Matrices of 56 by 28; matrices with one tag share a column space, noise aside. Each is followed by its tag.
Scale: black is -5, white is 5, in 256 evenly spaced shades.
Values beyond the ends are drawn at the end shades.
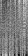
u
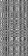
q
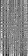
u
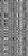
q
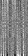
u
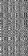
q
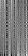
u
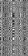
q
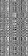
q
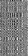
q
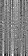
u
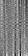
u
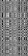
q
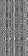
q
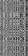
q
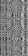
q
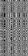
q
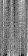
u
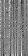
u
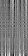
u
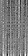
u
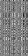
q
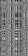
q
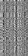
q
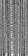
u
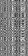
q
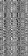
q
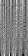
u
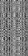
q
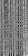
u
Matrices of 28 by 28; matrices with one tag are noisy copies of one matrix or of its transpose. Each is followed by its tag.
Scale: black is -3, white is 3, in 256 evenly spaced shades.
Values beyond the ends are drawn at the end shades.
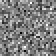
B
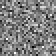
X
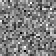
B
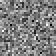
B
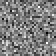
X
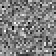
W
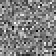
W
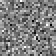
B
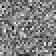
W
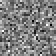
B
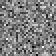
X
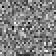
W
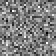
X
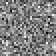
X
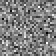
X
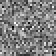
W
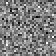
X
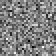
X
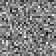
X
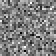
B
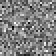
W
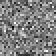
W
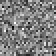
W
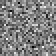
X
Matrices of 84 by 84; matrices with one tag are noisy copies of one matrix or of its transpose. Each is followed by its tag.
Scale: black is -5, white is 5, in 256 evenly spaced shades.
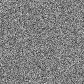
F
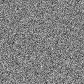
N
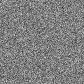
F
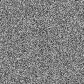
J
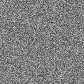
F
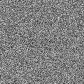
J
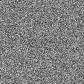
J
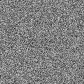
J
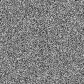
J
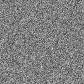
N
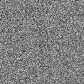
J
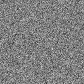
N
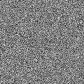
J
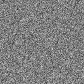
N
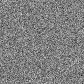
F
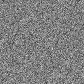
N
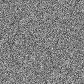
N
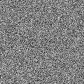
J
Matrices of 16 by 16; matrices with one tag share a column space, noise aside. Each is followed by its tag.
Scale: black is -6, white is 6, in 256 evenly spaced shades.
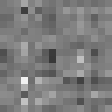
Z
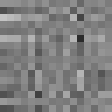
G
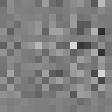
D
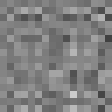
G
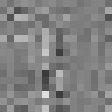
G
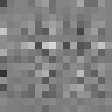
D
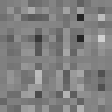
G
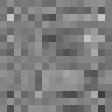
G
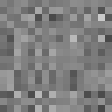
G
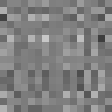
G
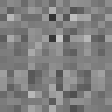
G
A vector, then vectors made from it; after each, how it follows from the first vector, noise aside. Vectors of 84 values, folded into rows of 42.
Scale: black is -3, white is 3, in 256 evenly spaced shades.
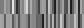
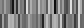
sign-scrambled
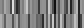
copied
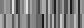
copied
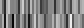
reversed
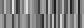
copied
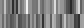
sign-scrambled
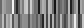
copied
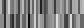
reversed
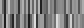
reversed
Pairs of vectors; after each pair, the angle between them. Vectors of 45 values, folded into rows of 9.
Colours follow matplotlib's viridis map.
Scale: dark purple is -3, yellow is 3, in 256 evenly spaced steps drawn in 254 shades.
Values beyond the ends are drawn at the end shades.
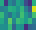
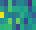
partly aligned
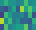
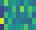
nearly parallel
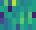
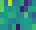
orthogonal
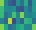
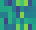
partly aligned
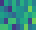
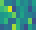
nearly opposite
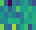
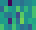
partly aligned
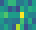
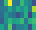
orthogonal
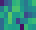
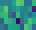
partly aligned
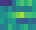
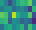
partly aligned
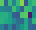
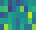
partly opposed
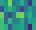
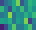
partly opposed
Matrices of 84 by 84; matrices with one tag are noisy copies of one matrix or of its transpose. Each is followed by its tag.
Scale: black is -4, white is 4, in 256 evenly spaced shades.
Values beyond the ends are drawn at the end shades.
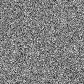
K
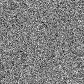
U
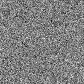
U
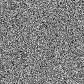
U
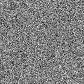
U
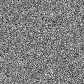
K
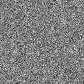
K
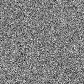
K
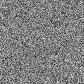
U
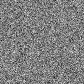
K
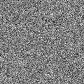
K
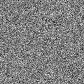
K
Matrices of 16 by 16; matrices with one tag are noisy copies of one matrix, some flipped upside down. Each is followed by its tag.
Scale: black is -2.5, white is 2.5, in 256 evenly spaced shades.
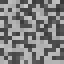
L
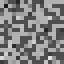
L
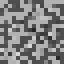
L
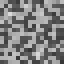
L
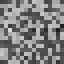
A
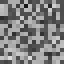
A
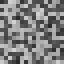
L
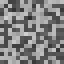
L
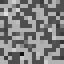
L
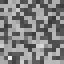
L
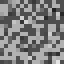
A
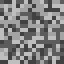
A
